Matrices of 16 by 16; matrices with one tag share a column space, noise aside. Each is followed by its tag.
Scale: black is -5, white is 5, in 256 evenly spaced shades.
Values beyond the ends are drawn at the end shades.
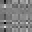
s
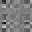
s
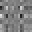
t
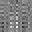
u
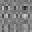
t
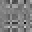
s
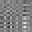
u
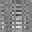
u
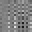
u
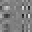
t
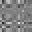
s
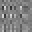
t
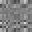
s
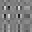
t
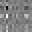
t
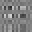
t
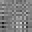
u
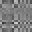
s
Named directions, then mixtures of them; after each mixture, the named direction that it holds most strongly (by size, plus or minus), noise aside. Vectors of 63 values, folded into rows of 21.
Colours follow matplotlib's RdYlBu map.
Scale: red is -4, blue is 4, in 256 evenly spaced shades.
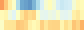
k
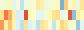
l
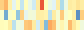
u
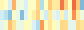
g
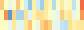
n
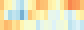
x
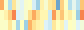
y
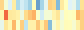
u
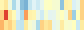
l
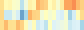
x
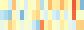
g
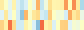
g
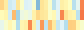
n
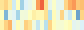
u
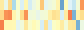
l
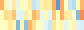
y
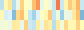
y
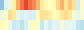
k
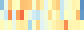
n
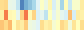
k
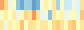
k
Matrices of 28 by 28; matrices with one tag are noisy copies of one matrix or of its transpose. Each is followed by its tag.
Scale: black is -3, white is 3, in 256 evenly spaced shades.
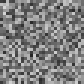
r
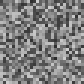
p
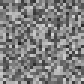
p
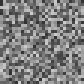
r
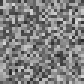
r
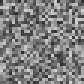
r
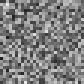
r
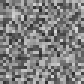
p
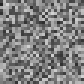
r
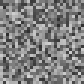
p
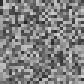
r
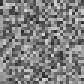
r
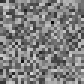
r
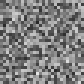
p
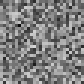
p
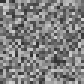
r
